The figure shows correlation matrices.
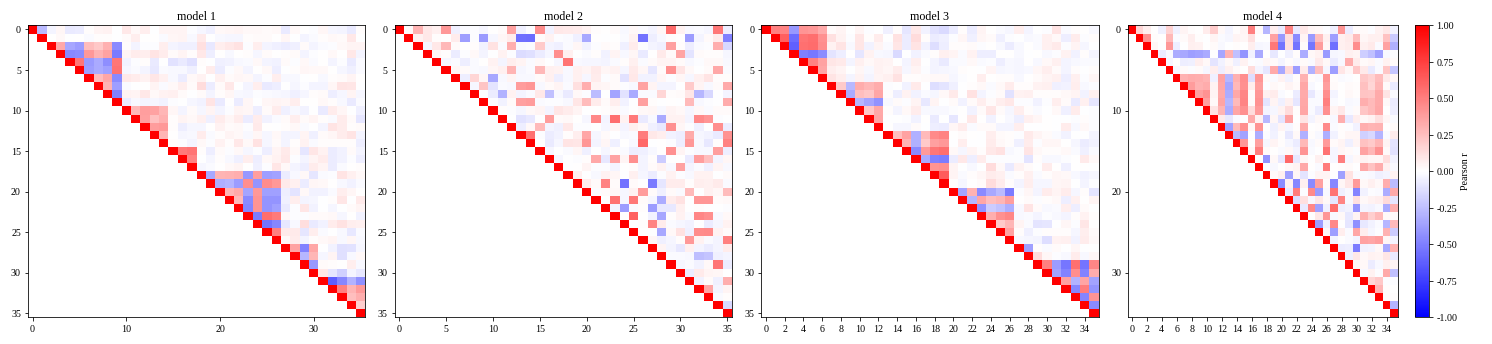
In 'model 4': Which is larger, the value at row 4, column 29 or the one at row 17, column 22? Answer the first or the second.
the first
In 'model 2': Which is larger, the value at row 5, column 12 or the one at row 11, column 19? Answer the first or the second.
the first
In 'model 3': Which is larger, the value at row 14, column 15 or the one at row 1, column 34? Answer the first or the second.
the first
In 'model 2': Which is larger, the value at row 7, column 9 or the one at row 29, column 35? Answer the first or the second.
the first
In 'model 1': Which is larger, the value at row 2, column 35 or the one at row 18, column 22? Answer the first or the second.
the second
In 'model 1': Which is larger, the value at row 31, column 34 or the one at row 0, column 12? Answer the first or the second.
the second
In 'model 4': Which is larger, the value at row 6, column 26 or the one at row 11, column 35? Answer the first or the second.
the first
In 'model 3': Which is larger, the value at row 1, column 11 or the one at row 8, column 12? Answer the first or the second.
the second
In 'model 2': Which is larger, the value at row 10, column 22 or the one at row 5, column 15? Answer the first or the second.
the second
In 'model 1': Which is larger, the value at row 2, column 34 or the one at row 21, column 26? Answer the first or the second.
the first
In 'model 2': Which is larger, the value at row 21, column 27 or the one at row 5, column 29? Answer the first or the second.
the second
